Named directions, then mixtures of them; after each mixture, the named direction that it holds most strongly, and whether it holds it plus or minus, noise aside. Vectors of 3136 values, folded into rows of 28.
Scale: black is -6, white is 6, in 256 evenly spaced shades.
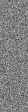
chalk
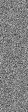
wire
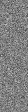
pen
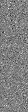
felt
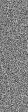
chalk, minus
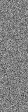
chalk, plus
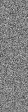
pen, plus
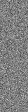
chalk, minus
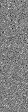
felt, plus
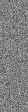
chalk, plus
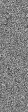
pen, minus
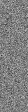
pen, minus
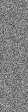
wire, minus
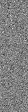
felt, minus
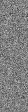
pen, plus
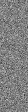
chalk, minus
